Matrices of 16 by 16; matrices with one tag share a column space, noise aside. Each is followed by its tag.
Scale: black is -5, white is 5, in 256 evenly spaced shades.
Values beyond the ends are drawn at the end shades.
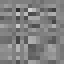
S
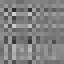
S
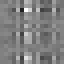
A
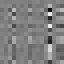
S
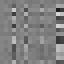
S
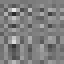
S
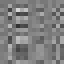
S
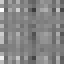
A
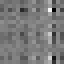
A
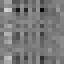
A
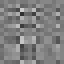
S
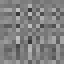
S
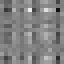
A
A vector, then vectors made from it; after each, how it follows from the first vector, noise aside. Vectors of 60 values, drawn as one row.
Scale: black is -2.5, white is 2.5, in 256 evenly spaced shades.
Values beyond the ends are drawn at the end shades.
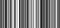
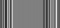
partly zeroed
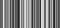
reversed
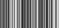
wrapped around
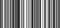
reversed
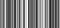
wrapped around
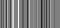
partly zeroed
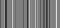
partly zeroed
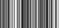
wrapped around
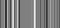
partly zeroed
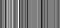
partly zeroed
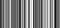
wrapped around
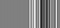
partly zeroed
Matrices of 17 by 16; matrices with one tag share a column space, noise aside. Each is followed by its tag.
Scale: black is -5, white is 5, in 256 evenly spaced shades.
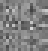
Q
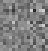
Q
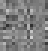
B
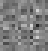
B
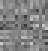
B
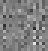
B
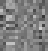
B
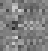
Q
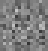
B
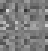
Q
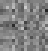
Q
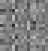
Q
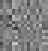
B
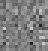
B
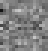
Q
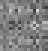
Q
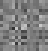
B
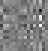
B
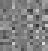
B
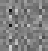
Q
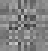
B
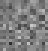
B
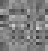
B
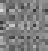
Q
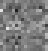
Q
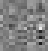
B
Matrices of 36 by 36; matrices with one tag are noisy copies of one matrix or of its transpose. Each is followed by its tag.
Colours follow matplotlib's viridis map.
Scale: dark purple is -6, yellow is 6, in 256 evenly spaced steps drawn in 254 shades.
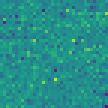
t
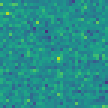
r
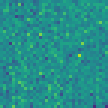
t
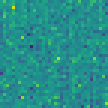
r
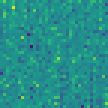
r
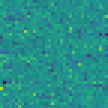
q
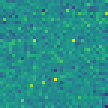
t
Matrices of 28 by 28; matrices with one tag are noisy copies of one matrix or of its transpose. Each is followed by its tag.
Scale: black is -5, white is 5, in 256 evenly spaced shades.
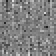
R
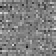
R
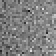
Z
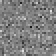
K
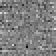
R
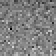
Z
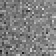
Z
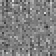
R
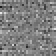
R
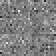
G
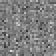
K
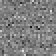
K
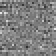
R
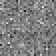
G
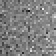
Z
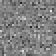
K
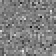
K
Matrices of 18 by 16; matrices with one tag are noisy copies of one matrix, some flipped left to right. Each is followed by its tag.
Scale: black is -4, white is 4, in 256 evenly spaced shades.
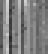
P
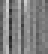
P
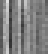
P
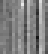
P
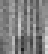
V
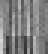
V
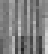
V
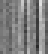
P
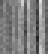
P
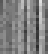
P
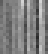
P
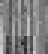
V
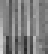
V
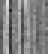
P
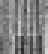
V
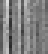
P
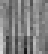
V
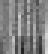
V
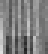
V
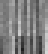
V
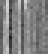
P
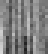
V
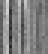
P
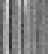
P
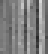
P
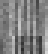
V
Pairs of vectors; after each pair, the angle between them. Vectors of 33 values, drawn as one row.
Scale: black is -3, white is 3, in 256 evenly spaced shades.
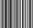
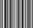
partly aligned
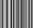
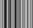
partly opposed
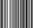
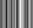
orthogonal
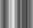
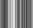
nearly parallel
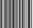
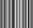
partly aligned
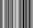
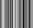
nearly parallel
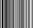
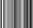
nearly opposite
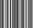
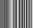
orthogonal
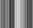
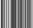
orthogonal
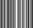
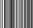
orthogonal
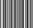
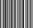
nearly parallel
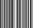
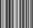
partly aligned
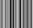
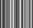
nearly opposite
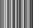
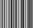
partly opposed
